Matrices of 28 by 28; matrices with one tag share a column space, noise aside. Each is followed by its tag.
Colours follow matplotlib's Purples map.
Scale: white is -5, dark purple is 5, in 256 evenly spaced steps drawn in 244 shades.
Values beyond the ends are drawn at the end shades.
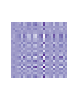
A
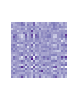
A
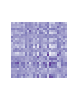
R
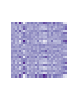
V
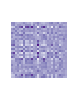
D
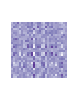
R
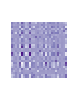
R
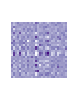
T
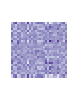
V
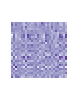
A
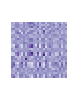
R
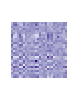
A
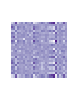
V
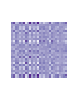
V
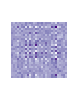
D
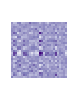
T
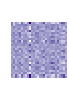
V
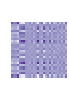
V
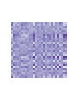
A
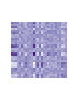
R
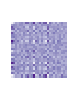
V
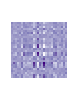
R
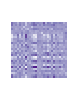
A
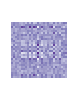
D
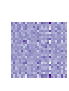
V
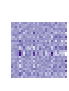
T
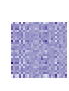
V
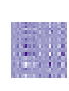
R
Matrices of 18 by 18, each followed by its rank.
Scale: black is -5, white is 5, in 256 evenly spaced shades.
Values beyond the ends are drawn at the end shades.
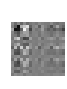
two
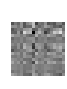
two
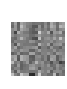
three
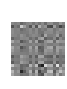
two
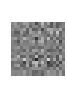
three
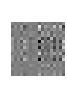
two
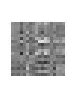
three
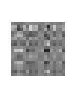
two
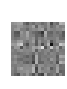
three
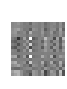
two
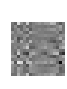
three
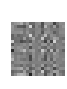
three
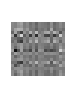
two
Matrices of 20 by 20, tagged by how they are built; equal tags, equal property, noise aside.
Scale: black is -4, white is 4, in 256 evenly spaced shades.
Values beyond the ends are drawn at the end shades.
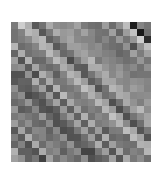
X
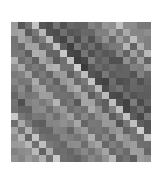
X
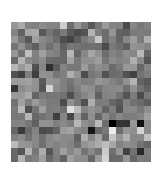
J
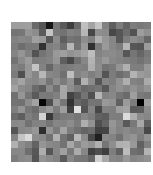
J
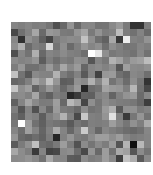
J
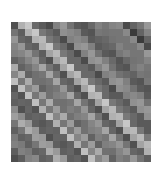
X
